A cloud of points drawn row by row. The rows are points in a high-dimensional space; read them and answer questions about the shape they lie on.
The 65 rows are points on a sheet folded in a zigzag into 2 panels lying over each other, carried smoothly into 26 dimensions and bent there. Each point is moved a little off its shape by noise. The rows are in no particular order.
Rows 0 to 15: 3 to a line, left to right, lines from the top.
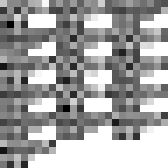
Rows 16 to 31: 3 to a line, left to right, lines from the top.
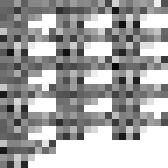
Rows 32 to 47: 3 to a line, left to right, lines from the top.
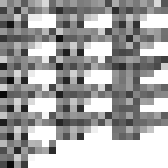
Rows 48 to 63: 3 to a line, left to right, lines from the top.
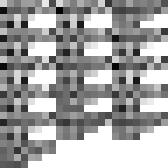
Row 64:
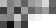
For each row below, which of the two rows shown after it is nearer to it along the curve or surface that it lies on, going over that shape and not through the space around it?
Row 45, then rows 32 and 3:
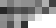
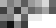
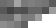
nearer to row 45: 3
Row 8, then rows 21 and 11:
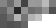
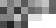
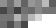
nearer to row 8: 11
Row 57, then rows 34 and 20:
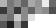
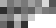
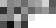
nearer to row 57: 34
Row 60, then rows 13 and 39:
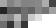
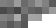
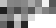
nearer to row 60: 13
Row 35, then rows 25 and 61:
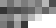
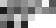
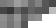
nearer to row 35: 25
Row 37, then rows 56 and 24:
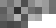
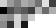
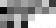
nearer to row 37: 24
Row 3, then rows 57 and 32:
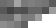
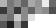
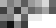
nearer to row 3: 57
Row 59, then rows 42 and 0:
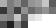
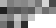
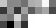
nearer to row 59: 0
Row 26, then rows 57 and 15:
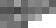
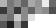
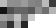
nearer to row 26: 57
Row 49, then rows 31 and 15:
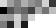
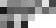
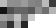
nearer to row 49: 15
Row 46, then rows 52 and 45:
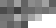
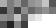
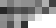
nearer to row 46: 45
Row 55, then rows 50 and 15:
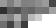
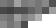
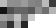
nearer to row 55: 15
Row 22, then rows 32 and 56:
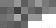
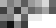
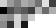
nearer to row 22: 32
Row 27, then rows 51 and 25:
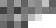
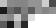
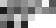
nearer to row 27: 25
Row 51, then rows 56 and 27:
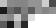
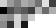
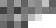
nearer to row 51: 56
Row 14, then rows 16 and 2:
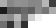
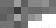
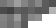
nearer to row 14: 2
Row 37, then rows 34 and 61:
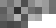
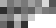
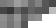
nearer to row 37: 61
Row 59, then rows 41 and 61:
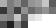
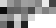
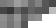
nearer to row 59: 41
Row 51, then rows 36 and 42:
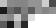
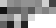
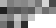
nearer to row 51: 36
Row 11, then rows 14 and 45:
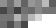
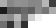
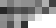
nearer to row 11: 45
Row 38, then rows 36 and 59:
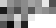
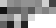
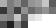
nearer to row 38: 36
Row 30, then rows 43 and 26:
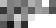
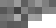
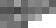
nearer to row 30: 26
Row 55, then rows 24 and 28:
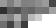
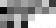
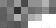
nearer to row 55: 24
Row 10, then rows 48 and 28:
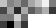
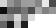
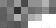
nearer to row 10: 48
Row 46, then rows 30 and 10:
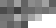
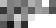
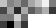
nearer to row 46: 30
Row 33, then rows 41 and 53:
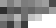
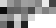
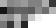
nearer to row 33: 53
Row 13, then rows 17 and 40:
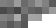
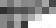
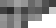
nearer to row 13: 40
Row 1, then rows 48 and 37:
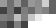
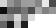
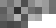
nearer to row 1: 48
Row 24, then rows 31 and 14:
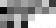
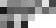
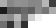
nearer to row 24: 14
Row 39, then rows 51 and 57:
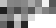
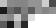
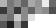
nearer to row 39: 57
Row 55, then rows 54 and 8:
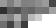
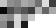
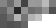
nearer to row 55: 54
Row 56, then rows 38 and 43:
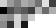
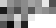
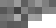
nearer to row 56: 38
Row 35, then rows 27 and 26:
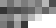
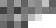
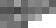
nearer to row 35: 27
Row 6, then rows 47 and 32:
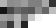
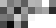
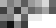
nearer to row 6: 32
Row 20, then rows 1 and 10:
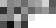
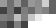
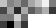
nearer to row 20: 10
